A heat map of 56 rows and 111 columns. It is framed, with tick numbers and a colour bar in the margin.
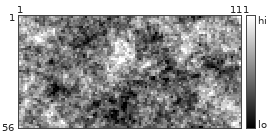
Mirror symmetry: none. Ninth with the highest average: top right. Grain: blotchy. Ninth with the lowest average: bottom middle. Slope: none.
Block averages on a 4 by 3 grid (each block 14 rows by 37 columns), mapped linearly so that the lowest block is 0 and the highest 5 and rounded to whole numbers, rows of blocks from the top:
3 2 5 | 2 4 3 | 3 2 2 | 4 0 3
